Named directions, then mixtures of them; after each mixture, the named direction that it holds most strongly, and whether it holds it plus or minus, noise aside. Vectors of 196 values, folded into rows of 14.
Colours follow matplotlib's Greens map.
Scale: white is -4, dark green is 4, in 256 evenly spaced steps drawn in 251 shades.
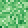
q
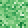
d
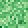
q, plus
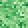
d, plus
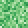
q, minus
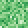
q, minus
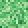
q, plus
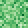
d, minus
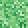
d, plus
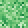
d, minus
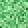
q, plus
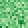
q, plus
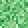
q, minus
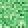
d, minus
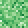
d, minus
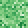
d, plus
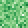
d, plus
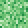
q, plus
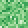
q, minus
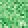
d, minus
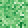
d, plus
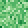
q, plus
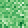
d, plus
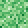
q, plus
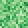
q, minus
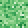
d, plus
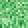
q, plus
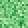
d, plus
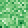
q, plus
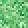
d, minus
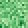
q, plus
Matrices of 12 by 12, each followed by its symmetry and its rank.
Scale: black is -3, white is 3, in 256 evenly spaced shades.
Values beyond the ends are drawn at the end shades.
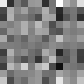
neither, rank two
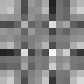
symmetric, rank two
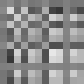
symmetric, rank two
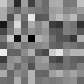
neither, rank two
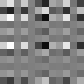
neither, rank one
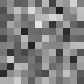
neither, full rank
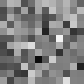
antisymmetric, full rank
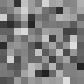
antisymmetric, full rank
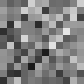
antisymmetric, full rank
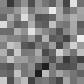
neither, full rank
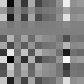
neither, rank one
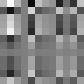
neither, rank one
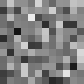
antisymmetric, full rank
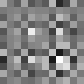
symmetric, rank two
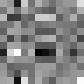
neither, rank two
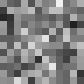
neither, full rank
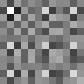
symmetric, rank two
